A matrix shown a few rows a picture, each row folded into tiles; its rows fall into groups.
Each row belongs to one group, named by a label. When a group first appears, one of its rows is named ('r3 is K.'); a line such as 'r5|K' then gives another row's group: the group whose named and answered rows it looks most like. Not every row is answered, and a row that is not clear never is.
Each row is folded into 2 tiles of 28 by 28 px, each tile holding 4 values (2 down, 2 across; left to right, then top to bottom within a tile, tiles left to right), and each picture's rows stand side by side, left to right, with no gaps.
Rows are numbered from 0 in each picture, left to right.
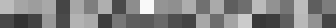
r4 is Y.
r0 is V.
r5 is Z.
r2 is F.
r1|Z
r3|V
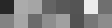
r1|F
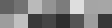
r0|Y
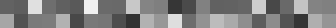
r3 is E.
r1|F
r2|V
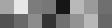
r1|Z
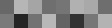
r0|V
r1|V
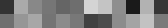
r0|Z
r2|E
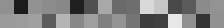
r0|E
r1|E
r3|Y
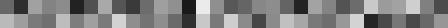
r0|E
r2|E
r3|F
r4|Y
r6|Y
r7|V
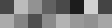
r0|Y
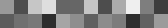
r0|F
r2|V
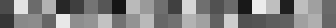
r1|E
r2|Z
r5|Z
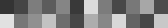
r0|E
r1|F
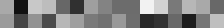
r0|F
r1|E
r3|V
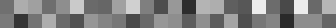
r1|V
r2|V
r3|F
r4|F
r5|Z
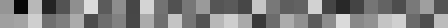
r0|E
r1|Y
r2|F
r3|Y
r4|Y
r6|E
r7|Y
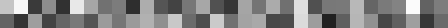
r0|V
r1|Z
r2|E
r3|Y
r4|Z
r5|Z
